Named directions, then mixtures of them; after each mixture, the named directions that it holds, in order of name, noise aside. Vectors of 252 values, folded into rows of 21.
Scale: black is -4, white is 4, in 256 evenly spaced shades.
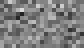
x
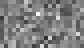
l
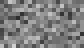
l, x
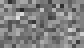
x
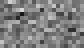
x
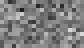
x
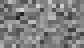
x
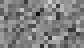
l, x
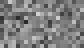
l, x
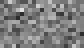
x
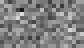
x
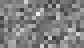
l, x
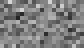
x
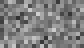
l, x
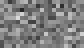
x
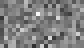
l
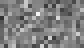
l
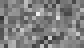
l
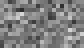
x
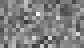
l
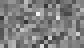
l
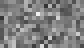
l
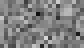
l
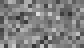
l, x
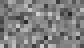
l, x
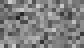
l, x
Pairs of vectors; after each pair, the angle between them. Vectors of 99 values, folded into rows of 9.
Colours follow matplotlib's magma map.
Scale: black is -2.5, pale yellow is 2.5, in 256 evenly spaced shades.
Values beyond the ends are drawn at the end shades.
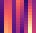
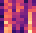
nearly parallel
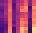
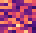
orthogonal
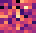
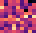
partly opposed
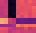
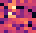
partly opposed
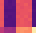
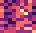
partly aligned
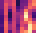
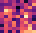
partly aligned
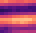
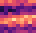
nearly parallel
